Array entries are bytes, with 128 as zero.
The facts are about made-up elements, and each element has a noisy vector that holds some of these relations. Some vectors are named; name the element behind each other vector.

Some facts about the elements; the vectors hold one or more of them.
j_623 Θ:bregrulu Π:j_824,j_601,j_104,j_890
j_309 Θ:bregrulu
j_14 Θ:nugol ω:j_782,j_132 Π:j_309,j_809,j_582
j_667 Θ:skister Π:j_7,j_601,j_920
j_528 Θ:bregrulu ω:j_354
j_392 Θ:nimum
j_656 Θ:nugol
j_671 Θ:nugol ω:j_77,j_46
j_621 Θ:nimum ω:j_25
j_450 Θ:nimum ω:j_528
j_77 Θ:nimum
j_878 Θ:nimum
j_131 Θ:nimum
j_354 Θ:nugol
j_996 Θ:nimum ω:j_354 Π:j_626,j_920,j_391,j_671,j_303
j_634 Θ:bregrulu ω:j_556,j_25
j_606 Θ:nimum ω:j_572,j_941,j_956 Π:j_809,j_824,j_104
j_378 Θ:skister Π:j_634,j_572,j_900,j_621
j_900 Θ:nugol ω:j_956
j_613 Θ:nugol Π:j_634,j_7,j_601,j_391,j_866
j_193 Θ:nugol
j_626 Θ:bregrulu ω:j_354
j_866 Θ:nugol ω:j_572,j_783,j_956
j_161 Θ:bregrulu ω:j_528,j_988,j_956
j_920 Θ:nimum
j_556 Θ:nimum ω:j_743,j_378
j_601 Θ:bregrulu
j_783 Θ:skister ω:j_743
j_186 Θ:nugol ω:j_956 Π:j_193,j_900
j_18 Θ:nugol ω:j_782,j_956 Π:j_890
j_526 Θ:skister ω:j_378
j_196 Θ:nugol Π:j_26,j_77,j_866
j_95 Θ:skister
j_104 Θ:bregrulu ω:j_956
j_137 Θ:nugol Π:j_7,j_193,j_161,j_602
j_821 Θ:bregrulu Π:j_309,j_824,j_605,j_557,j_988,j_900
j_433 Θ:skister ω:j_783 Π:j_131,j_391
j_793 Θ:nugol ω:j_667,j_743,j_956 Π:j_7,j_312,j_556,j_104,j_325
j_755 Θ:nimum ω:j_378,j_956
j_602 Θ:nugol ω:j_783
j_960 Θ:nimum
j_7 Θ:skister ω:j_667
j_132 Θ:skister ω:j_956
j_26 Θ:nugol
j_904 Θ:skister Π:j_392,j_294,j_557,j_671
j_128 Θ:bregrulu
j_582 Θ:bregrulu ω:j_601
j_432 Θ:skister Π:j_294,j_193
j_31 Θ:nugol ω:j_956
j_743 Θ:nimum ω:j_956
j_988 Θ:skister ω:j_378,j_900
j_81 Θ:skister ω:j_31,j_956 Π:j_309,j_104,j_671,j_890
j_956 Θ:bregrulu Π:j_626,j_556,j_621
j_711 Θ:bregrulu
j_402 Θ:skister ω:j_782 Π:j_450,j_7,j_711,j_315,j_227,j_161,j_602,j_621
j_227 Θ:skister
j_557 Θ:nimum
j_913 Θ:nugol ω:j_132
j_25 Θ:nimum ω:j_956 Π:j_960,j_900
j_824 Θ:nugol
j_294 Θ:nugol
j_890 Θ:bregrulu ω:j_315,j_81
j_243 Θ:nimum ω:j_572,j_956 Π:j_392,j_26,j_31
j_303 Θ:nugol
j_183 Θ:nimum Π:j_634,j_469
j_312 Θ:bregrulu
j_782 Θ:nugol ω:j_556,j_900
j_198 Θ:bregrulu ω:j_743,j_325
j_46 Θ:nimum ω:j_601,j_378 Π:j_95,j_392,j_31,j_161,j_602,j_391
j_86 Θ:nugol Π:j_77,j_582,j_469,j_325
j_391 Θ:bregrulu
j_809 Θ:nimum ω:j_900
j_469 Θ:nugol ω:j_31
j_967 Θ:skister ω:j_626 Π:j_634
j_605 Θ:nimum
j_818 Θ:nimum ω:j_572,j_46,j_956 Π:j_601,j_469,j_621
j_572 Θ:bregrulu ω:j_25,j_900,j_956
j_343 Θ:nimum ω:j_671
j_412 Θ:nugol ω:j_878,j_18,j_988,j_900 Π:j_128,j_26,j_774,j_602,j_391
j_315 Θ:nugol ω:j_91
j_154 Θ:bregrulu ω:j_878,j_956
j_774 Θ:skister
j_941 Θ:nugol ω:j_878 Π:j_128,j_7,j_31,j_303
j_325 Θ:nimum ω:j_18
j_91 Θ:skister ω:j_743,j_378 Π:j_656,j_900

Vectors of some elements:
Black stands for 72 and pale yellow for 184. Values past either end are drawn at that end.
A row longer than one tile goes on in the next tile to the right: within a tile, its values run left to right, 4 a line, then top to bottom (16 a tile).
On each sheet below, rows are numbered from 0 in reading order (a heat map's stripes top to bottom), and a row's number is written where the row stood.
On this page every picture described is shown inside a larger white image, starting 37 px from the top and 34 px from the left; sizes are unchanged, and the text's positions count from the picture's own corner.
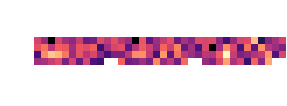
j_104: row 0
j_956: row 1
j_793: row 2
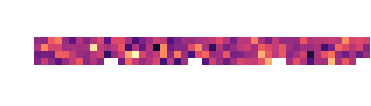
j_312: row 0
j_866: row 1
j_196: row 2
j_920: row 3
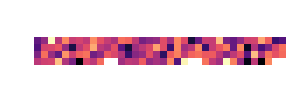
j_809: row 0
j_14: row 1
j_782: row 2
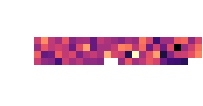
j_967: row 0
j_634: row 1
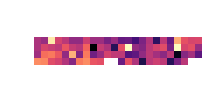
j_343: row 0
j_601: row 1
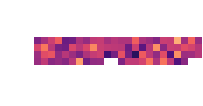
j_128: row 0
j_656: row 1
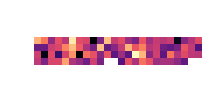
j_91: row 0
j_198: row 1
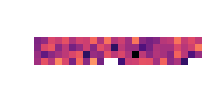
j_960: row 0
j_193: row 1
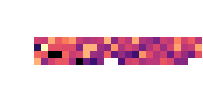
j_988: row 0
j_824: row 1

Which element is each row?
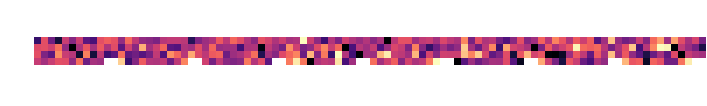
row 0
j_7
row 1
j_402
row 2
j_450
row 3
j_671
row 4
j_243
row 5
j_528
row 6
j_378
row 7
j_46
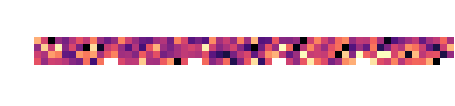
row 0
j_18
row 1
j_913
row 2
j_941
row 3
j_25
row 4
j_31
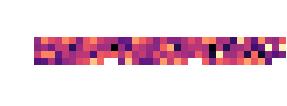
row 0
j_996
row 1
j_77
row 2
j_315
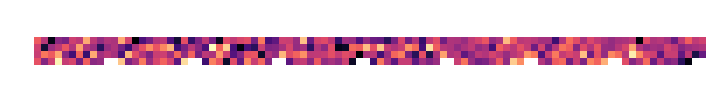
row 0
j_186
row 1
j_132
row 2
j_325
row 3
j_602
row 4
j_582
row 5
j_183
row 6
j_606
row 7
j_161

